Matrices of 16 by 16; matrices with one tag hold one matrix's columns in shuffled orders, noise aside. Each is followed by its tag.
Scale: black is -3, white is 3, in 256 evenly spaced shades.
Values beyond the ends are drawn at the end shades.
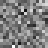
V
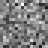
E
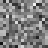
E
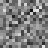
V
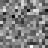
V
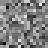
E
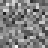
V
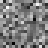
E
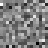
E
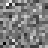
E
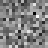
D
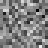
V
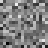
E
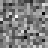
D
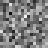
D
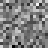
E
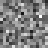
D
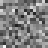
V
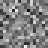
V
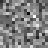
D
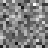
E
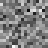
V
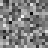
D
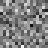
V
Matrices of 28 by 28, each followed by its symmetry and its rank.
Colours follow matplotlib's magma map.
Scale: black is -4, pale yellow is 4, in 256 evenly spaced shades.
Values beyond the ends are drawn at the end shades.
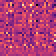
neither, rank five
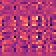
neither, rank three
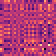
antisymmetric, rank two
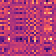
neither, rank three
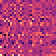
neither, rank five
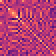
symmetric, rank five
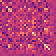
symmetric, rank five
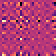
antisymmetric, rank two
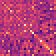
symmetric, rank five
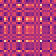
symmetric, rank one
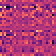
neither, rank three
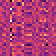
neither, rank three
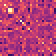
symmetric, rank five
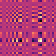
symmetric, rank one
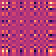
symmetric, rank one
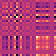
symmetric, rank one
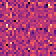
neither, rank five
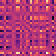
antisymmetric, rank two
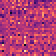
neither, rank five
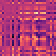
antisymmetric, rank two
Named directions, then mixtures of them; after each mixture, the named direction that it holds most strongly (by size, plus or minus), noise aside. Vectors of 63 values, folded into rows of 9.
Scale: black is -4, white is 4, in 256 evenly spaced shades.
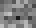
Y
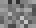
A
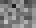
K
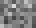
K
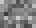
Y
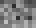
K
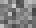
K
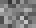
A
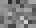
A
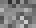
A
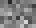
A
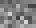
A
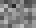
K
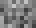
K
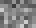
K
